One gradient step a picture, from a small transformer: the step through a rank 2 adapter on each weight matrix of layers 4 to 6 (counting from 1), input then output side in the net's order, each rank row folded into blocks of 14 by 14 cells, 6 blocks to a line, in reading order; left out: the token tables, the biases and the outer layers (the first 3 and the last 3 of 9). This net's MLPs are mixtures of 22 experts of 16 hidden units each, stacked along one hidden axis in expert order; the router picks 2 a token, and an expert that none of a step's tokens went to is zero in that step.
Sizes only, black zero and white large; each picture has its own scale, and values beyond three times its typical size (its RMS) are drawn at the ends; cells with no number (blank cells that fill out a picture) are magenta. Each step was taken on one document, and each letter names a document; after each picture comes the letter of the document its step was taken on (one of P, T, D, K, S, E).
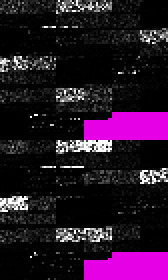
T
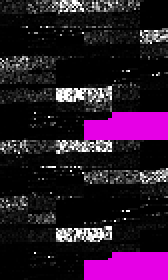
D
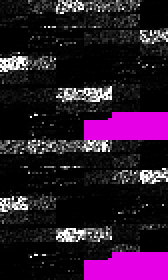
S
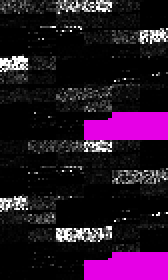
D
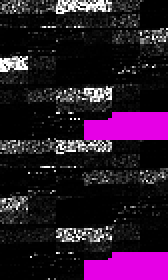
T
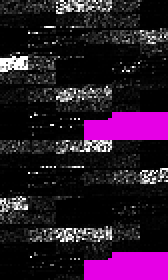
T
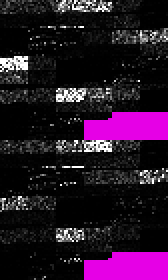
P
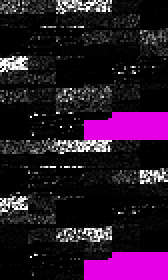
T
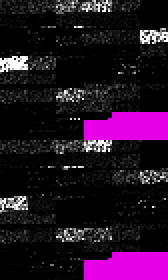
S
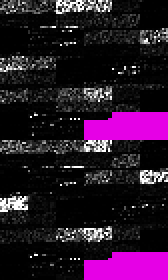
S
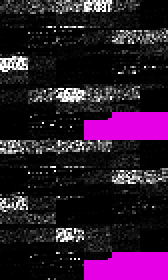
T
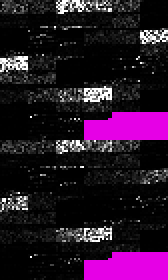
P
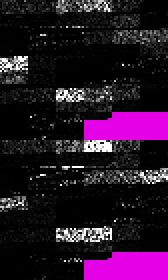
P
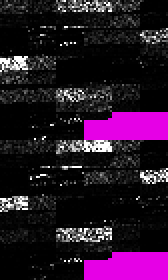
P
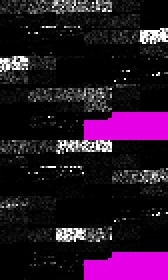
D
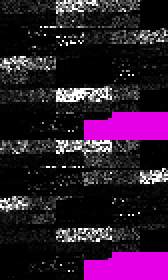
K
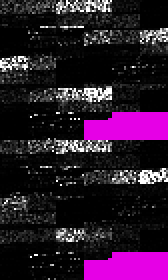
S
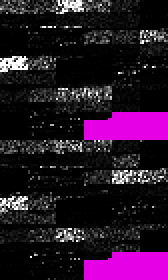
S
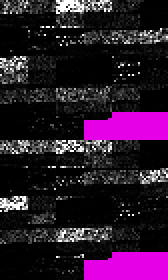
K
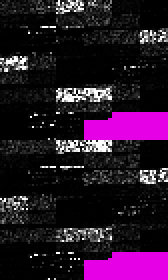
T
